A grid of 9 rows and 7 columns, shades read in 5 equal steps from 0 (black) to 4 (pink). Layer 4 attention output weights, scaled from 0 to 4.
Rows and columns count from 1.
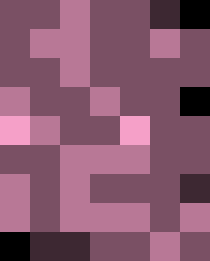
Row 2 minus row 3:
0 1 0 0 0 1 0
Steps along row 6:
same up same same down same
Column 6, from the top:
1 3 2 2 2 2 2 2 3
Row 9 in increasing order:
0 1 1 2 2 2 3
